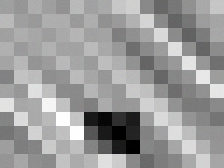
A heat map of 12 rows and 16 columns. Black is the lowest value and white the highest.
The top left is the calmest part. The values are skewed, with a long tail toward low values. Streaks slant down to the right. The bottom middle is the roughest part. An odd patch, lower than its surroundings, sits in the bottom middle. The bottom middle is the ninth with the lowest average.
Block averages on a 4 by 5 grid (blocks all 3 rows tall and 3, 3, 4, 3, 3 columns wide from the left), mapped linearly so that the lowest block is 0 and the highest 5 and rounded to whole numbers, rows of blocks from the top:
4 4 4 3 3
4 4 4 3 3
5 5 1 4 3
3 5 0 3 4
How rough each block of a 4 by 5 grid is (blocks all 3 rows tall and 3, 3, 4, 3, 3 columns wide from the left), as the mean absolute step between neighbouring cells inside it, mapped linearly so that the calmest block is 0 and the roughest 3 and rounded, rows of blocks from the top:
0 0 0 2 1 / 1 0 1 1 3 / 2 2 2 1 1 / 1 1 3 1 1
